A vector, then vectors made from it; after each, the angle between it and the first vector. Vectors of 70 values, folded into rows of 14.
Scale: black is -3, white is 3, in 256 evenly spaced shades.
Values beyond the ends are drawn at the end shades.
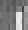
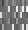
orthogonal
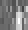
nearly parallel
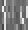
orthogonal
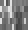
partly opposed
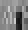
nearly opposite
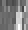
nearly parallel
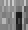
nearly opposite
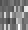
partly aligned
